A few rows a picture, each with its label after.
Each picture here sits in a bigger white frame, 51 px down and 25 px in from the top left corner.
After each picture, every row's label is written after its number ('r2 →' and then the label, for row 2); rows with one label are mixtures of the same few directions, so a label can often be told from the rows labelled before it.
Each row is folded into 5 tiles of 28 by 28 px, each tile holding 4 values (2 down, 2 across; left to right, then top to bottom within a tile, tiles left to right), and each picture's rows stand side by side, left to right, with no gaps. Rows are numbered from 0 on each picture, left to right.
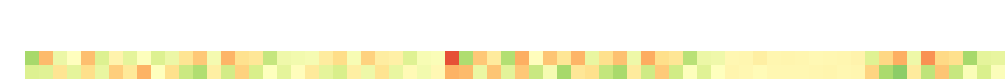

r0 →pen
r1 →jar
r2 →jar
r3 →pen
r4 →jar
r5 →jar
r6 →jar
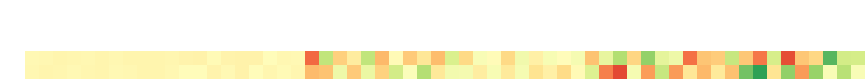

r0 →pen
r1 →jar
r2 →pen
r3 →pen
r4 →jar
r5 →jar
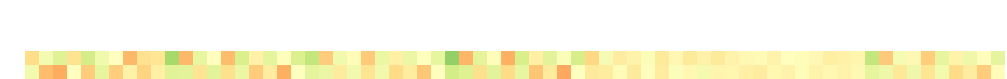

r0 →jar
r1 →pen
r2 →pen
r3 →pen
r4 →pen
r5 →jar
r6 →pen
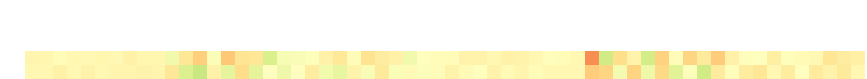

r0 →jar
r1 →jar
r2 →jar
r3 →jar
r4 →pen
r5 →jar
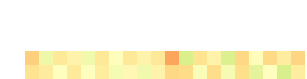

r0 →pen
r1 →pen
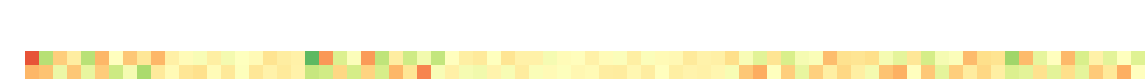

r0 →pen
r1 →jar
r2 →pen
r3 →jar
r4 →jar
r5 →jar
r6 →jar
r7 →pen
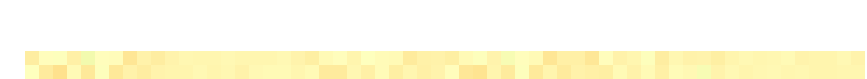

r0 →jar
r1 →pen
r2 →jar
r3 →jar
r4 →pen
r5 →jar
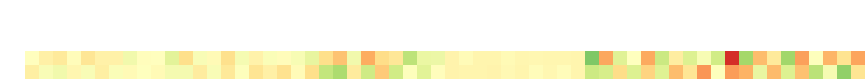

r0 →jar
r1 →pen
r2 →jar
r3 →pen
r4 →pen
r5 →pen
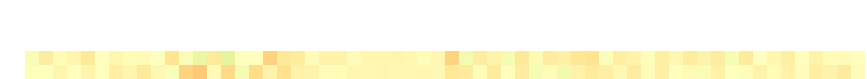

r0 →pen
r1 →jar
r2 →jar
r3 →pen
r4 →pen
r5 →pen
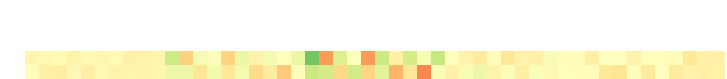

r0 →jar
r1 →pen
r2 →pen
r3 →jar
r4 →jar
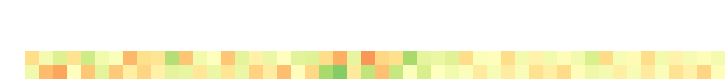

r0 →jar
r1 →pen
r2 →jar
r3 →pen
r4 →pen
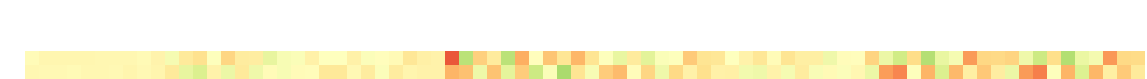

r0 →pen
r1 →jar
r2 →jar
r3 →pen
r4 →jar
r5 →jar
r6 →jar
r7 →jar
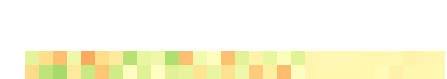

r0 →jar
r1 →pen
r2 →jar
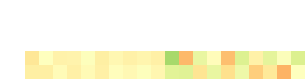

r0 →pen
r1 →pen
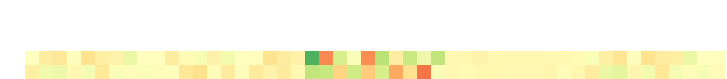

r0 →jar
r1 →jar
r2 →pen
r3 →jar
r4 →jar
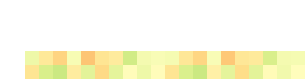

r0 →jar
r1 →jar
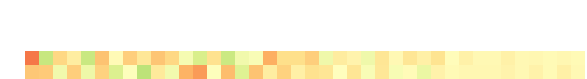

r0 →pen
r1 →jar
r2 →pen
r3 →pen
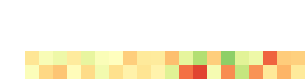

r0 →jar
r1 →jar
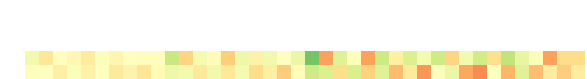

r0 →pen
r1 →pen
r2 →pen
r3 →jar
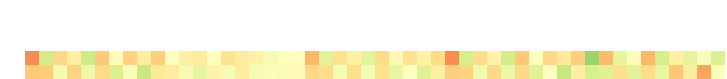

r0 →pen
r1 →jar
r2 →pen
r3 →pen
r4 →pen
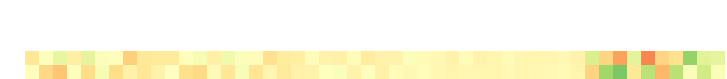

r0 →jar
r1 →jar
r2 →jar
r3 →pen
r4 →jar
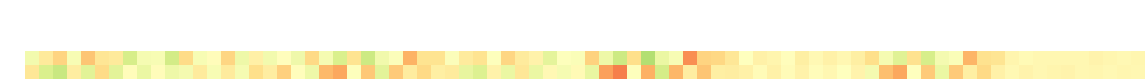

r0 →jar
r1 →pen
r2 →jar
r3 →jar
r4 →jar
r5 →pen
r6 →jar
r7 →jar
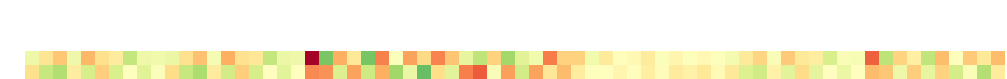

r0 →jar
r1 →jar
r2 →pen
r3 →jar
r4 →pen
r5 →jar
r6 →pen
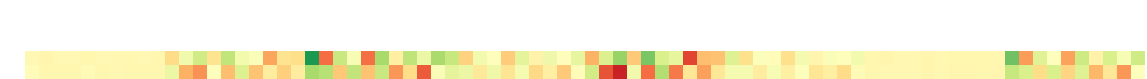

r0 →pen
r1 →jar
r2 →pen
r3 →pen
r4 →jar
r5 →pen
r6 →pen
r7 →pen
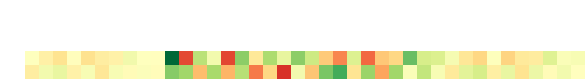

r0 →jar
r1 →pen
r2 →jar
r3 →jar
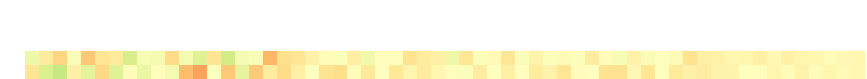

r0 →jar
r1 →jar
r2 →jar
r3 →pen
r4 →jar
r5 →jar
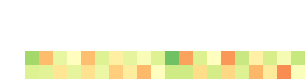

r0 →pen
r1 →pen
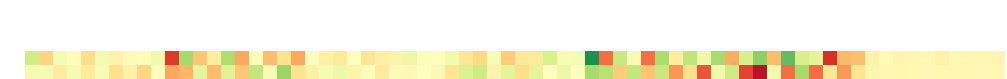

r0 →pen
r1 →pen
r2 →jar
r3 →jar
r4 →pen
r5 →jar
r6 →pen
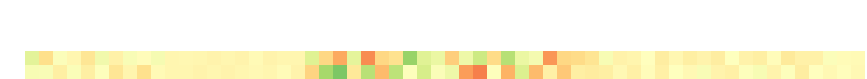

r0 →pen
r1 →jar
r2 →jar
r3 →jar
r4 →pen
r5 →jar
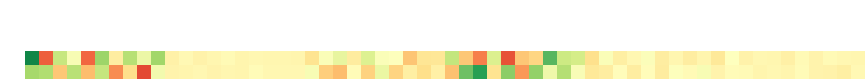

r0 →pen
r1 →pen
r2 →jar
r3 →jar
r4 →pen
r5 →pen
